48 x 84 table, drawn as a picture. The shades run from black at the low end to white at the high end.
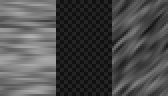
The table splits into one row of 3 panels. Panel 1,1: middling, streaked across. Panel 1,2: very low, checkered, faint in contrast. Panel 1,3: low, slanting up to the right.
